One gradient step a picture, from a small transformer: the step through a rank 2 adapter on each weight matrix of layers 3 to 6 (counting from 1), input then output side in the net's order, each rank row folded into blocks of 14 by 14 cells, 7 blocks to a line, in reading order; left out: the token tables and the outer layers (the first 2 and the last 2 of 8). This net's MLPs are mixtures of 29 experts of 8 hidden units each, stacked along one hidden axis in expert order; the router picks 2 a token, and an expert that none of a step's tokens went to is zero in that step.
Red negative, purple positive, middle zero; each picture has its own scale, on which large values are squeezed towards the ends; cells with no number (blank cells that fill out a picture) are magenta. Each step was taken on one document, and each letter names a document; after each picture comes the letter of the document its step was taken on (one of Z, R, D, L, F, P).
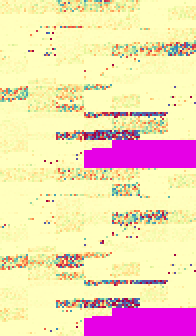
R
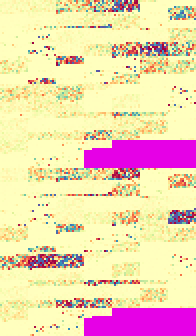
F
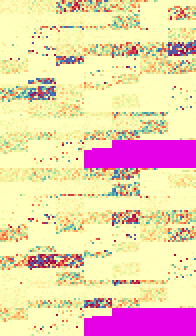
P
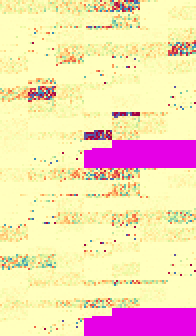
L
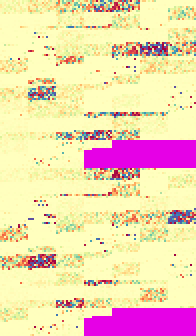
F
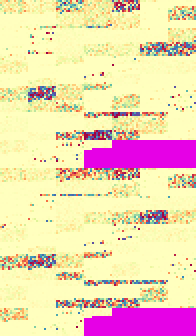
R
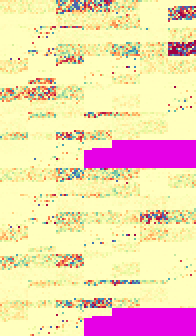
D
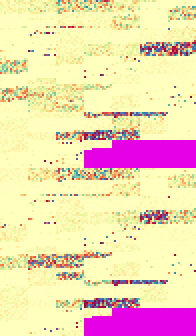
R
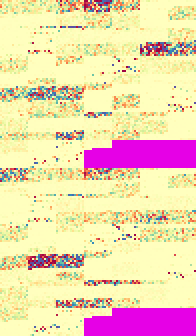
P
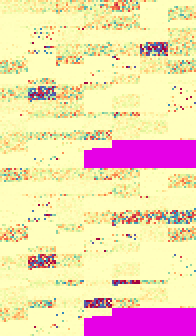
F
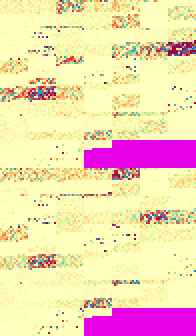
D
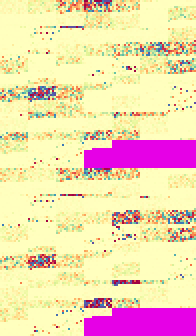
P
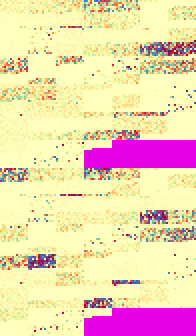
L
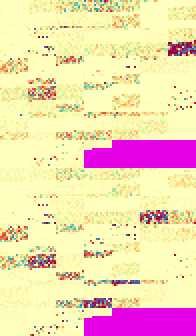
D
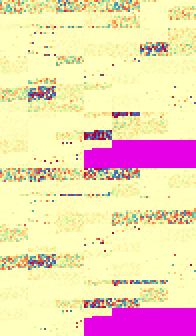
R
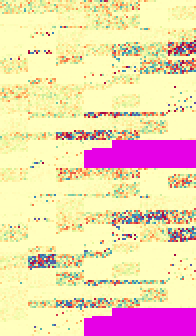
D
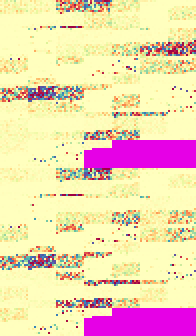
L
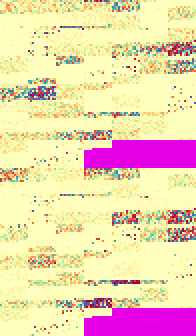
P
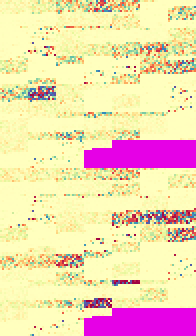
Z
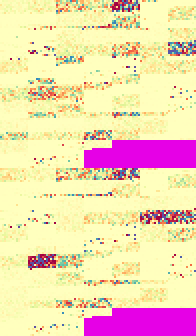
F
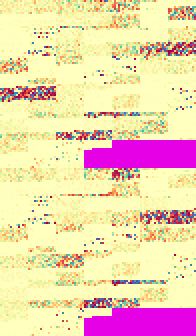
P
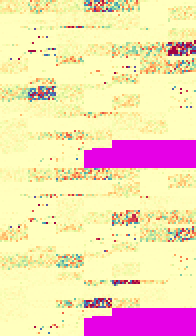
Z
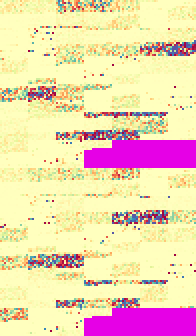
R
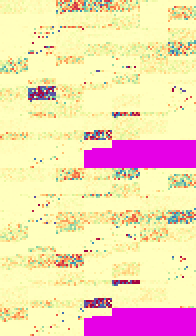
F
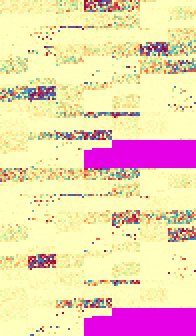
F
